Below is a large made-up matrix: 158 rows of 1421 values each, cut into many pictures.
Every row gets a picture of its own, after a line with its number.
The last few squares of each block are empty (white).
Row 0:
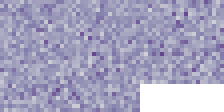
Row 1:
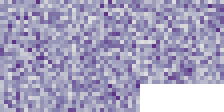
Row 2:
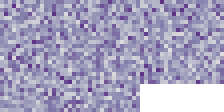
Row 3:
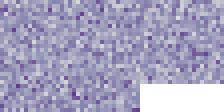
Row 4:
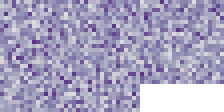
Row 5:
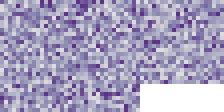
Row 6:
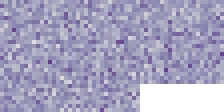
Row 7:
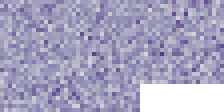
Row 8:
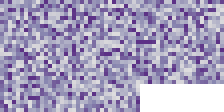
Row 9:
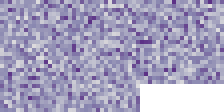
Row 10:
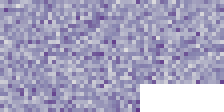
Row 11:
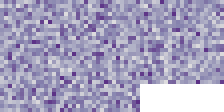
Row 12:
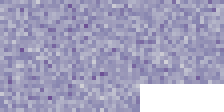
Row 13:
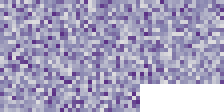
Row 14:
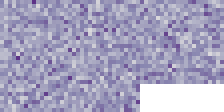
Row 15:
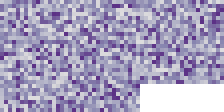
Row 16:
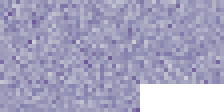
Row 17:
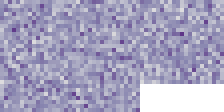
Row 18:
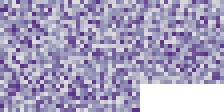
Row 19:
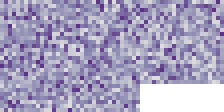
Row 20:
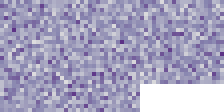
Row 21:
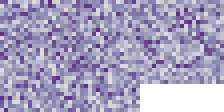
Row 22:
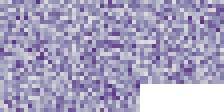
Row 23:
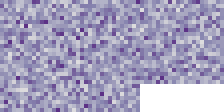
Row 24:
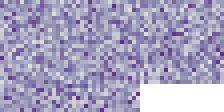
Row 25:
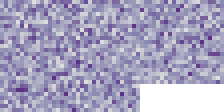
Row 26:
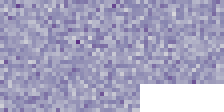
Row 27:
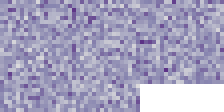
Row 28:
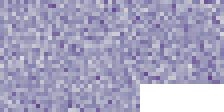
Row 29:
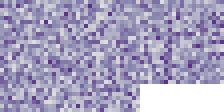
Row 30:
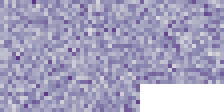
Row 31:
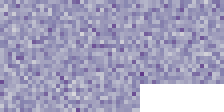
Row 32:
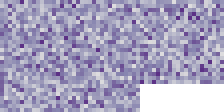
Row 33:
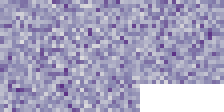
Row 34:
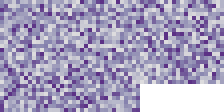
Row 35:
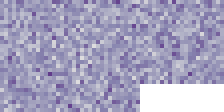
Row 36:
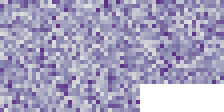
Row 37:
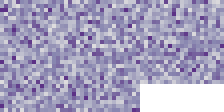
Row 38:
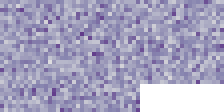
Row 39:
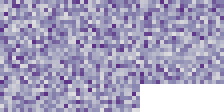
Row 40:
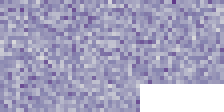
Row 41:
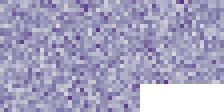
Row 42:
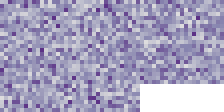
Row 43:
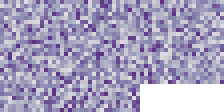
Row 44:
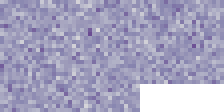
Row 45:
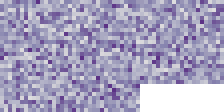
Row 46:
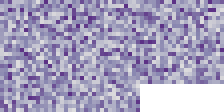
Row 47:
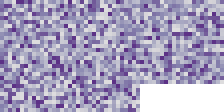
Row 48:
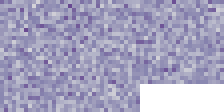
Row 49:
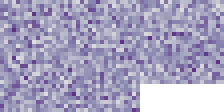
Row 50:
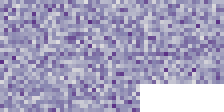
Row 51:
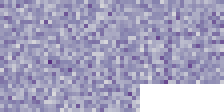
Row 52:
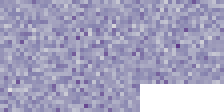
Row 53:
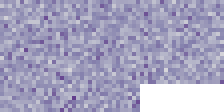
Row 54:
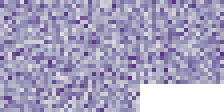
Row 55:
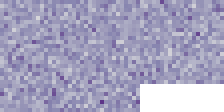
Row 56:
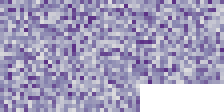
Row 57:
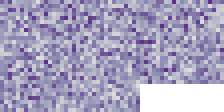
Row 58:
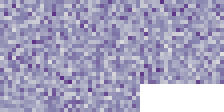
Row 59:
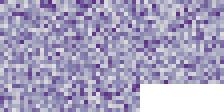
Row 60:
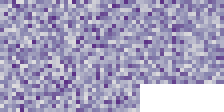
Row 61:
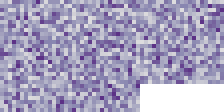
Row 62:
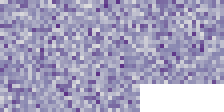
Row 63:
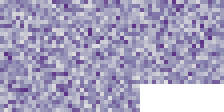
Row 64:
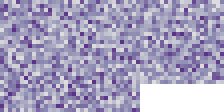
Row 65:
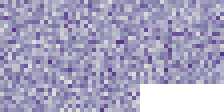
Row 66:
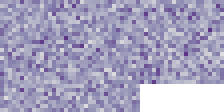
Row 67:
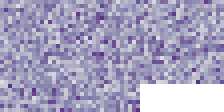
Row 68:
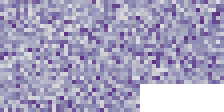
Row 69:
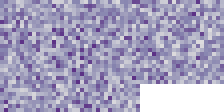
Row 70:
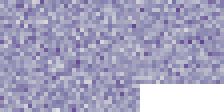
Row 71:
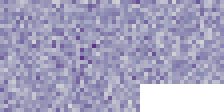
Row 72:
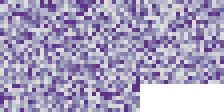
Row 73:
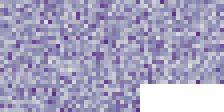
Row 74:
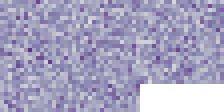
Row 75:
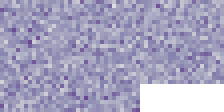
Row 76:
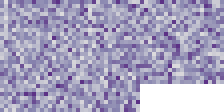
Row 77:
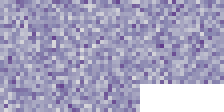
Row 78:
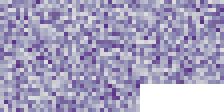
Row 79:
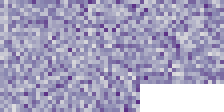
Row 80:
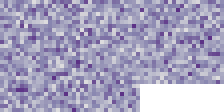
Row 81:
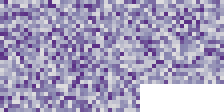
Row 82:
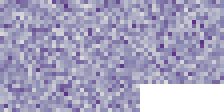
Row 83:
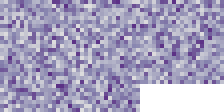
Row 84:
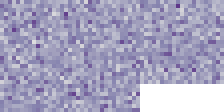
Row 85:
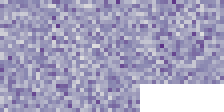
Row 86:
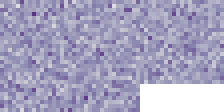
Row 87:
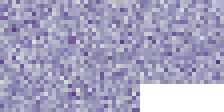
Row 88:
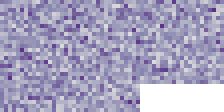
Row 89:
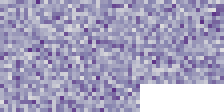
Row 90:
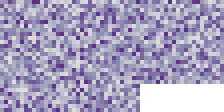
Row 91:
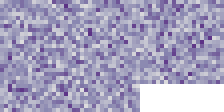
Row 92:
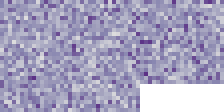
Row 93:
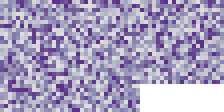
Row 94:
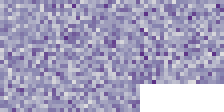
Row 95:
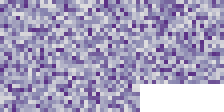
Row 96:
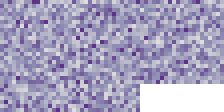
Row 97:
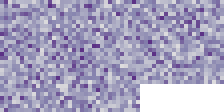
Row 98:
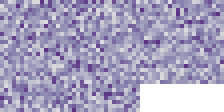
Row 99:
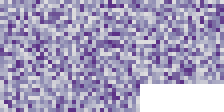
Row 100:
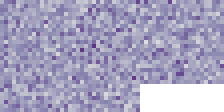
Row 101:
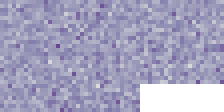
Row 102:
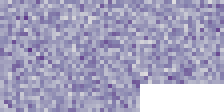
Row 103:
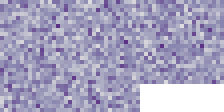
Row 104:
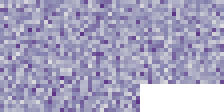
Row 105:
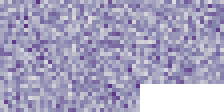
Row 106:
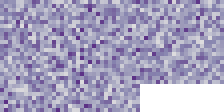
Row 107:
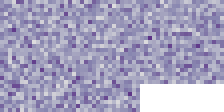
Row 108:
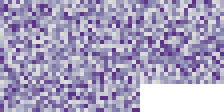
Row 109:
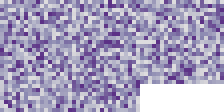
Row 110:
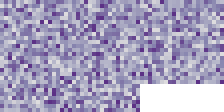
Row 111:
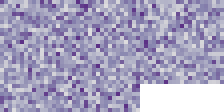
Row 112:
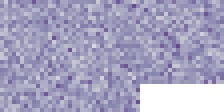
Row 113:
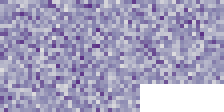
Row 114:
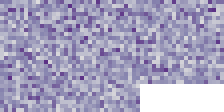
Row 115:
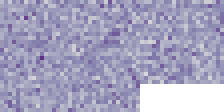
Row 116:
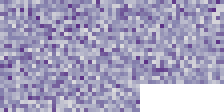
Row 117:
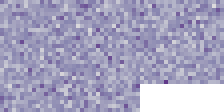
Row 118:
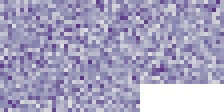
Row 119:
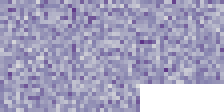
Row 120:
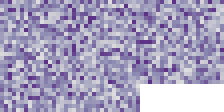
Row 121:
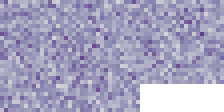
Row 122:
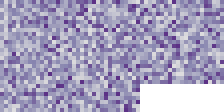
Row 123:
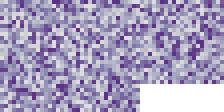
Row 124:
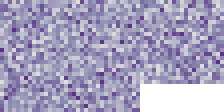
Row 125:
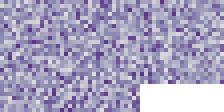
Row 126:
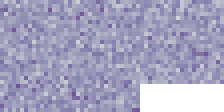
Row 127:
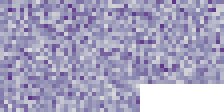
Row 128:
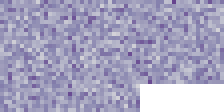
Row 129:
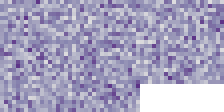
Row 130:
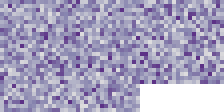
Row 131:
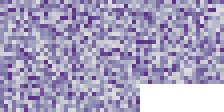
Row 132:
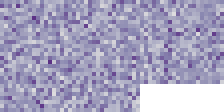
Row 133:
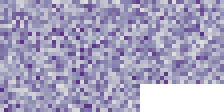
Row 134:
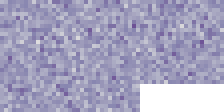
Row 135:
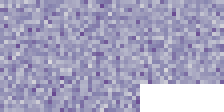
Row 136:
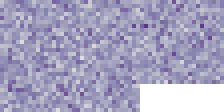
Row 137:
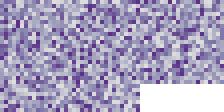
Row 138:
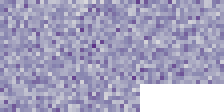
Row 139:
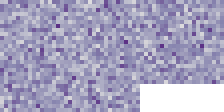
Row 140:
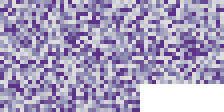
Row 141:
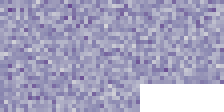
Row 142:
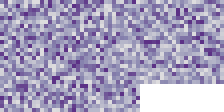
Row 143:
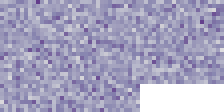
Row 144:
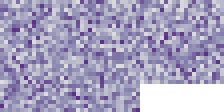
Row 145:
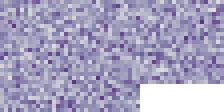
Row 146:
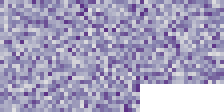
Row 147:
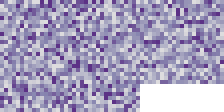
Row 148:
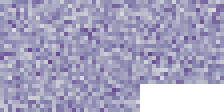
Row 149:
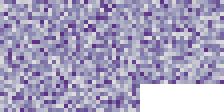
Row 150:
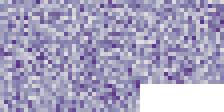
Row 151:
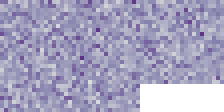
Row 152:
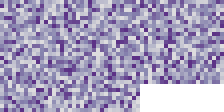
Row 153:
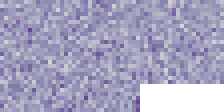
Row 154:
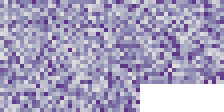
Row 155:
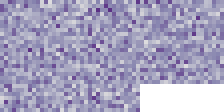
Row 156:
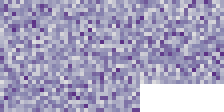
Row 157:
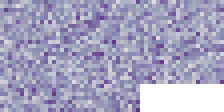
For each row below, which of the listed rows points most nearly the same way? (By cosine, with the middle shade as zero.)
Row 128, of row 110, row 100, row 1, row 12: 12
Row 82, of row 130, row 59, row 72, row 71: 130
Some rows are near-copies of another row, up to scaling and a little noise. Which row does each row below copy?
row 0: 7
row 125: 43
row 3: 126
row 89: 143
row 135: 104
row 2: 58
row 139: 103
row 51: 29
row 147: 98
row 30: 14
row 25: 80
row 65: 6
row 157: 10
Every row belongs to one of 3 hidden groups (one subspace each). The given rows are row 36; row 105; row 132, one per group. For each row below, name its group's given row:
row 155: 36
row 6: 132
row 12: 105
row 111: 36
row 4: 132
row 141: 105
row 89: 105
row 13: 132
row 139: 36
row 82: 36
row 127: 105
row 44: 36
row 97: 36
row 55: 132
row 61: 105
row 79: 36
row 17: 132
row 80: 36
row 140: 132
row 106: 36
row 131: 105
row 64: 132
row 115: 105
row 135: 132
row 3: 132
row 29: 132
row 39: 132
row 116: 105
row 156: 132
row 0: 132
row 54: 132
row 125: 132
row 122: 36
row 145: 105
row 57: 105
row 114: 105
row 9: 105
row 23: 36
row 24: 132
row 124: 132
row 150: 105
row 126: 132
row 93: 36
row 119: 105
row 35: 36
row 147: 36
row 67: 132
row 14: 36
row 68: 105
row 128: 105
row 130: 132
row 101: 132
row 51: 132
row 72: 36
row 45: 105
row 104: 132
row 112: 36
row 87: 132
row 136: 36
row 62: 36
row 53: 132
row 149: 132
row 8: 105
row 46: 105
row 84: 132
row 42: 36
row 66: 132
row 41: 36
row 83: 36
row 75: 132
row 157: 132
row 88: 105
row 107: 132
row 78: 105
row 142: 36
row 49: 132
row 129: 105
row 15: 105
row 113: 36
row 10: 132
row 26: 132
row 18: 132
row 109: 105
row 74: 105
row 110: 132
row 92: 105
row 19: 105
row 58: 132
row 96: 36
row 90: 36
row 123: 36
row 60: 132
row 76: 36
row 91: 36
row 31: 132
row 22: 105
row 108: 132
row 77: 36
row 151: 36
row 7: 132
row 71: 36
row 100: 36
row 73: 132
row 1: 105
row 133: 36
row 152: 132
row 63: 36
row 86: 132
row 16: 132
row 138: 36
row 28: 105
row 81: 36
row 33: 36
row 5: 36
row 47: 132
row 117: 36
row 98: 36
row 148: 105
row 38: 132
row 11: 132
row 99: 105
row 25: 36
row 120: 105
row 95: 36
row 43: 132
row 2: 132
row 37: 132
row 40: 105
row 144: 132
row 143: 105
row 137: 36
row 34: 132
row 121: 36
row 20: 132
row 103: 36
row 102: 105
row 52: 36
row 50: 132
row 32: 132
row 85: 36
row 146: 36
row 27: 105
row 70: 36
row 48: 105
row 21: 36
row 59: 36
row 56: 105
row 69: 36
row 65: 132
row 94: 132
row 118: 105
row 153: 132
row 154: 36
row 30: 36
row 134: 36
